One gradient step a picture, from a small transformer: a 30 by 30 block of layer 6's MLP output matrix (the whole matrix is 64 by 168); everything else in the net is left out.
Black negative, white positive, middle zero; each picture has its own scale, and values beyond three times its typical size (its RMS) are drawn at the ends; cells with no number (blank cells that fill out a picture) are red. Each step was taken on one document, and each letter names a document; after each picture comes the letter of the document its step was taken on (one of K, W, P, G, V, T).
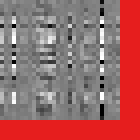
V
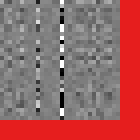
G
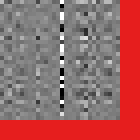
G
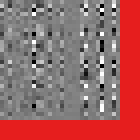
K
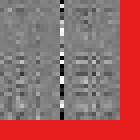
G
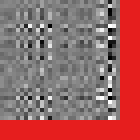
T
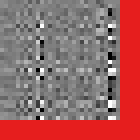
T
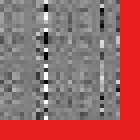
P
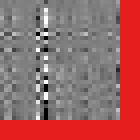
P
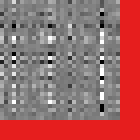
V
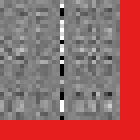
G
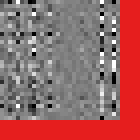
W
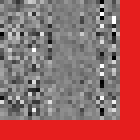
W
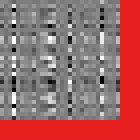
V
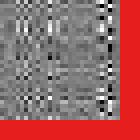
T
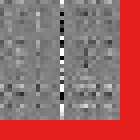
G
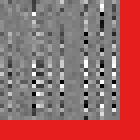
K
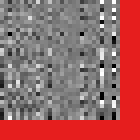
W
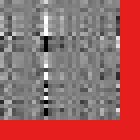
P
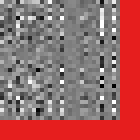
W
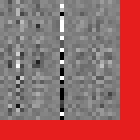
G
